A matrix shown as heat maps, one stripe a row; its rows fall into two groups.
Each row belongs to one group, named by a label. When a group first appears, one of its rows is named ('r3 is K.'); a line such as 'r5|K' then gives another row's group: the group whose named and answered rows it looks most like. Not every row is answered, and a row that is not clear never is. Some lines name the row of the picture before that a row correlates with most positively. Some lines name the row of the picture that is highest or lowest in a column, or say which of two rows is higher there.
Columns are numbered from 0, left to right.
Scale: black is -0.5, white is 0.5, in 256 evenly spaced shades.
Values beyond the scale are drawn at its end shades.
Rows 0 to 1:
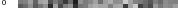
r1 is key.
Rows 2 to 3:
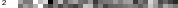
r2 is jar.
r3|jar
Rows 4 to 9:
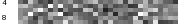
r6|jar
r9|jar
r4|key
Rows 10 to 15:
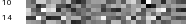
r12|jar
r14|key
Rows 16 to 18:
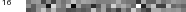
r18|jar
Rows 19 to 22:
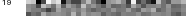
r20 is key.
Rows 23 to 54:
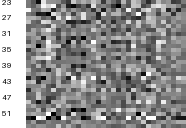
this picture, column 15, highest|52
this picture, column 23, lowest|41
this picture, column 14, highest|52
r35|jar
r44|key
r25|jar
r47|key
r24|jar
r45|jar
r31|jar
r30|jar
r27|key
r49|key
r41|key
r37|jar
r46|key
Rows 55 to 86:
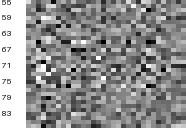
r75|key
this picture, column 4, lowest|79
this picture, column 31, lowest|71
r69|jar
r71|key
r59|jar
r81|key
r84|key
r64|jar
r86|key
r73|jar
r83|key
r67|key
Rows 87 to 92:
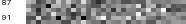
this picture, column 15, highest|91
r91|key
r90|jar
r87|key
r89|jar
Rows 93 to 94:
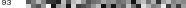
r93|key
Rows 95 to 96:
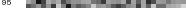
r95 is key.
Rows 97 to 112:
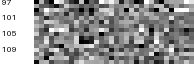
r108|key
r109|jar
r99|jar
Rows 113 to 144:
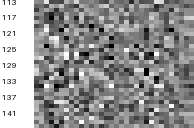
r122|jar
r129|jar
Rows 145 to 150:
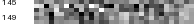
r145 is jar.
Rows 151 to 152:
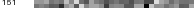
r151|key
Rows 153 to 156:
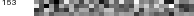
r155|key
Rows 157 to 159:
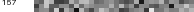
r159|jar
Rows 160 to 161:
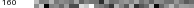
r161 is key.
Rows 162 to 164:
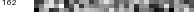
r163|jar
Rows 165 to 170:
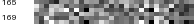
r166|jar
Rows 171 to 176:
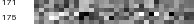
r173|key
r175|jar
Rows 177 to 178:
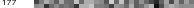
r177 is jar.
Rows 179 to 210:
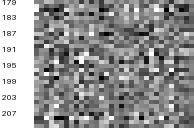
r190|key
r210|jar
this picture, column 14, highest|197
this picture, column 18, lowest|208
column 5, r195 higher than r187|Yes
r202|key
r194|jar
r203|jar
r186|key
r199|key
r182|key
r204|jar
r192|key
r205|jar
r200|jar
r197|jar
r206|jar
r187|key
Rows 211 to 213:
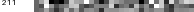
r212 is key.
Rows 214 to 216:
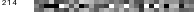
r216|key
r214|key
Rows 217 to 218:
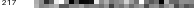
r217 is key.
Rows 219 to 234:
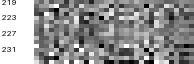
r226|key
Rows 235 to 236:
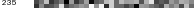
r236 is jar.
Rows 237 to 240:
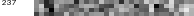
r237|jar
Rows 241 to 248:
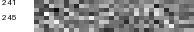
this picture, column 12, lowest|244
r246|jar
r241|key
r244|key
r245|key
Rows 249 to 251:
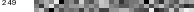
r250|key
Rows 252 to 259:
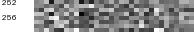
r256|jar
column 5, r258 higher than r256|Yes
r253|key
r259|key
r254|key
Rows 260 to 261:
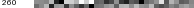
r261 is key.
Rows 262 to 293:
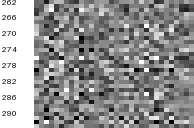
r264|key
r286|key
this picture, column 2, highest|292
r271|key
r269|jar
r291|jar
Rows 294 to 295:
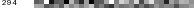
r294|key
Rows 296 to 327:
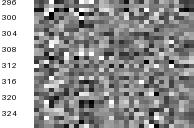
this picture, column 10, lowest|316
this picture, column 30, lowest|298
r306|jar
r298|key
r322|key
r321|key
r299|key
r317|jar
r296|key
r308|jar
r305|jar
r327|key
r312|jar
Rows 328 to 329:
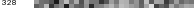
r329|key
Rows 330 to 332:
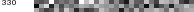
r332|jar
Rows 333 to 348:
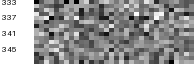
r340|jar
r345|jar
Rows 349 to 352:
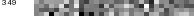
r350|jar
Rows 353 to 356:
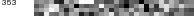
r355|jar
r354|jar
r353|key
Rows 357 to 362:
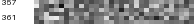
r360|key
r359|jar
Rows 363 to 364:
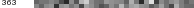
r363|key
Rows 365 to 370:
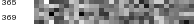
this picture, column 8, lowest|370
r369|key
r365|key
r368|key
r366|jar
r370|key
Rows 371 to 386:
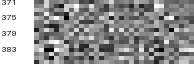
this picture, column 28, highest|378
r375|jar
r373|key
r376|key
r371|key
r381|jar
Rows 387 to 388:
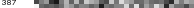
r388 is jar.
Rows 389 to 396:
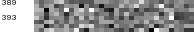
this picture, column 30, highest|395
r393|jar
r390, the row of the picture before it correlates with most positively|388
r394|key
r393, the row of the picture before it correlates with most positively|388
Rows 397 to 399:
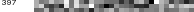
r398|key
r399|key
